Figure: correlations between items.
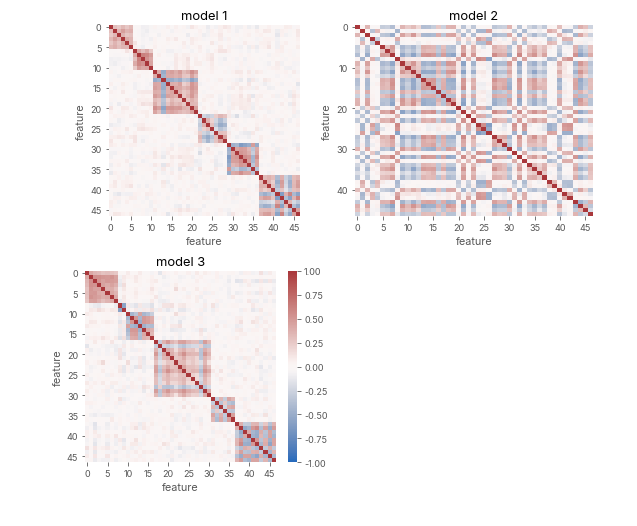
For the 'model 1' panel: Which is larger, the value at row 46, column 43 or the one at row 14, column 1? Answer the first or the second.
the second
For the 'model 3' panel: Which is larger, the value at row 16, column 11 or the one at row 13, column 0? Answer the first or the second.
the first
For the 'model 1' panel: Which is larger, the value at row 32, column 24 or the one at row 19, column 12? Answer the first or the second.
the second
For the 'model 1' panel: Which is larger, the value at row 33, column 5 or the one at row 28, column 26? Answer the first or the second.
the second
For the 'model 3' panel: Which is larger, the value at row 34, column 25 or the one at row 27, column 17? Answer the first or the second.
the second
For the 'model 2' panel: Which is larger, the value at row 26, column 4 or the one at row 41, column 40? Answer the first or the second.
the first
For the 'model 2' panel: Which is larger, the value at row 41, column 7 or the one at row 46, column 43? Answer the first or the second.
the second
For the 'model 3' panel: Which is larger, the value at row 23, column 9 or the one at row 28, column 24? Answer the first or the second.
the first
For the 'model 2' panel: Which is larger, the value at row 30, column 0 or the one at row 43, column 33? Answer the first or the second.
the first
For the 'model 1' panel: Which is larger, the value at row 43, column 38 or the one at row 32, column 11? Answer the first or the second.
the second
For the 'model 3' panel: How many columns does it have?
47
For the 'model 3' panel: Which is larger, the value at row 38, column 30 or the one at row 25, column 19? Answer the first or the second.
the second
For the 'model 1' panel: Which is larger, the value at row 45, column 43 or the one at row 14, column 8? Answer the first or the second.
the second
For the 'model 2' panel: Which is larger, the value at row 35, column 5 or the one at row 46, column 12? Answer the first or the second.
the first
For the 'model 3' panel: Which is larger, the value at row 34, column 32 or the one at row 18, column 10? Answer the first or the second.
the first
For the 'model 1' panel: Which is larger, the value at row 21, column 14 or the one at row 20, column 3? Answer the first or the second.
the first
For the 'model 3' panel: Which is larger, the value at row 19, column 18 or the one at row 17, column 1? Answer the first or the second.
the second
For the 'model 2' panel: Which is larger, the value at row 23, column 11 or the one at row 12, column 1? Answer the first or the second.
the second
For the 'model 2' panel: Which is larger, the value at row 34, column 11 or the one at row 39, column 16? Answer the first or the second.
the second
